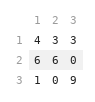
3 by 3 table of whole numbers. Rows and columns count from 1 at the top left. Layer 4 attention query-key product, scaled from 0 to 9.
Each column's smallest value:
1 0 0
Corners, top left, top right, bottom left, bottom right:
4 3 1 9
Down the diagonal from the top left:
4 6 9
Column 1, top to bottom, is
4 6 1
